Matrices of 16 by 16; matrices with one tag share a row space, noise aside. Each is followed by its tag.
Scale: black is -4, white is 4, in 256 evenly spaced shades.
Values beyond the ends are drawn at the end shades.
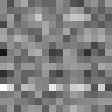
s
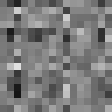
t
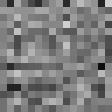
t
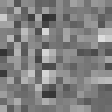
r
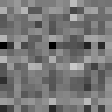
s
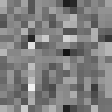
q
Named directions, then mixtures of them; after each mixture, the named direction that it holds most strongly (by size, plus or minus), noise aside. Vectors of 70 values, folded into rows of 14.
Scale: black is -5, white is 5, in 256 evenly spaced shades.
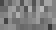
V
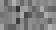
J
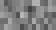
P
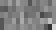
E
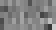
E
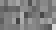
E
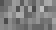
V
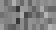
J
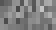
V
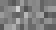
J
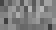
V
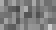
J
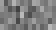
J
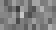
J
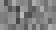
J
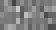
J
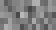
P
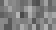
P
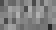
V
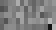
E
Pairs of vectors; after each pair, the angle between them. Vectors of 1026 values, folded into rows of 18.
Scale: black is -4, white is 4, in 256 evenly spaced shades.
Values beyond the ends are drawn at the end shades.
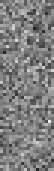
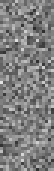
nearly parallel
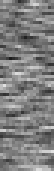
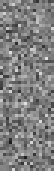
orthogonal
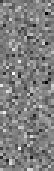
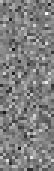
nearly opposite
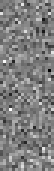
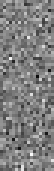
partly aligned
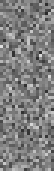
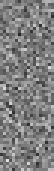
orthogonal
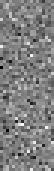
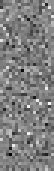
orthogonal
